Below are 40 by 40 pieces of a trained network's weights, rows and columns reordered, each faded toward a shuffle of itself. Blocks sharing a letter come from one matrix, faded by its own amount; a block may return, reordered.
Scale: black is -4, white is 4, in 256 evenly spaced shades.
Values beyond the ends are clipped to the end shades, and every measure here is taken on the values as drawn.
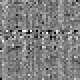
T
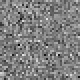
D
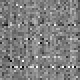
T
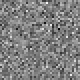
D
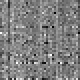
T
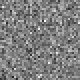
D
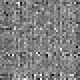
T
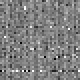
T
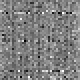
T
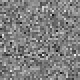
D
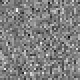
D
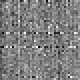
T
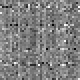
T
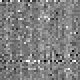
T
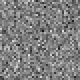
D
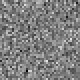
D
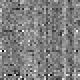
T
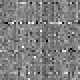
T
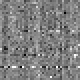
T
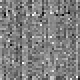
T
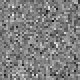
D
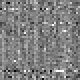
T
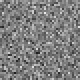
D
